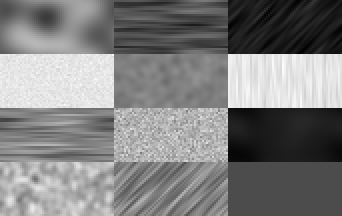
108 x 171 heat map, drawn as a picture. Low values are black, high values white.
It is made of 4 by 3 panels. Panel 1,1: middling, smooth, strong in contrast. Panel 1,2: low, streaked across. Panel 1,3: very low, slanting up to the right, faint in contrast. Panel 2,1: very high, fine-grained, faint in contrast. Panel 2,2: middling, blotchy, faint in contrast. Panel 2,3: very high, streaked downward, faint in contrast. Panel 3,1: middling, streaked across. Panel 3,2: high, fine-grained. Panel 3,3: very low, smooth, faint in contrast. Panel 4,1: high, blotchy. Panel 4,2: middling, slanting up to the right. Panel 4,3: low, flat.
